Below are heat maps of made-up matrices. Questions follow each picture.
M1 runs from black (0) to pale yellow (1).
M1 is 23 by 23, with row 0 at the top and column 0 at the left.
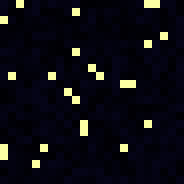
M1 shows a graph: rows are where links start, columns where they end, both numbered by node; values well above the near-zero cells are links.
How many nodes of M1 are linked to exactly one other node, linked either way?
11
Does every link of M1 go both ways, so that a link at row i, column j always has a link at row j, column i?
yes
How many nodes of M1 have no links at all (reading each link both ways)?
7
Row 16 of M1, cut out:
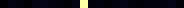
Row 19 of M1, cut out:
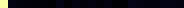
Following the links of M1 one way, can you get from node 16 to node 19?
yes
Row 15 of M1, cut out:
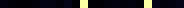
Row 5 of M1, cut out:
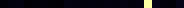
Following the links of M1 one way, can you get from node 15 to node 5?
yes
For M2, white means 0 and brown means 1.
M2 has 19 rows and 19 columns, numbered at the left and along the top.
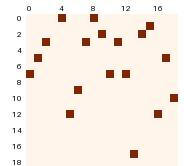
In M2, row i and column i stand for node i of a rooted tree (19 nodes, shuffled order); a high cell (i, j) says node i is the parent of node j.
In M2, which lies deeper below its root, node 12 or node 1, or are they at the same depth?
node 1
